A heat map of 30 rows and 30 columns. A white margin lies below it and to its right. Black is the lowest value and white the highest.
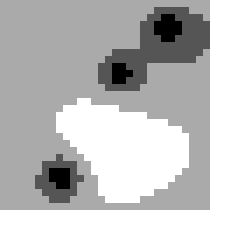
Dips: three. Ninth with the lowest average: top right. Mirror symmetry: none. Ninth with the highest average: bottom middle. Average level on the scale: 70%. Stripes: none.
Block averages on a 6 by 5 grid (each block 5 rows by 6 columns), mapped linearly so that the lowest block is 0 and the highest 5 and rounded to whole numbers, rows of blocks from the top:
22210 | 22100 | 22112 | 24543 | 21554 | 20442
